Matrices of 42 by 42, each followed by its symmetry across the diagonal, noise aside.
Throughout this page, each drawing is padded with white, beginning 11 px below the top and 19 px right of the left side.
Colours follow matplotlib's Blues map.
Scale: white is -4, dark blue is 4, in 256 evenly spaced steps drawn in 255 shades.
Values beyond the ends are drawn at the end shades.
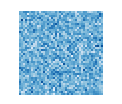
antisymmetric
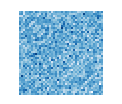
symmetric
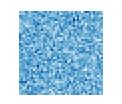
neither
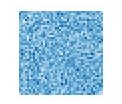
symmetric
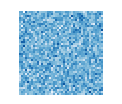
neither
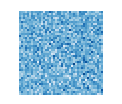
antisymmetric
